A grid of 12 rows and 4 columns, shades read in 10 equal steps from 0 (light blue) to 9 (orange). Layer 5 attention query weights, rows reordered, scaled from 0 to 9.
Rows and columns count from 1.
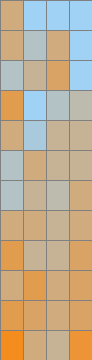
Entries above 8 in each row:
0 0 0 0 0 0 0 0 0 0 0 1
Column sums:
61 43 46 47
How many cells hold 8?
1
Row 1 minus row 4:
-2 0 -2 -3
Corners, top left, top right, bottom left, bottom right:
5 0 9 8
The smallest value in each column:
2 0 0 0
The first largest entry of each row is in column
1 1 3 1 1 2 4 1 1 2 1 1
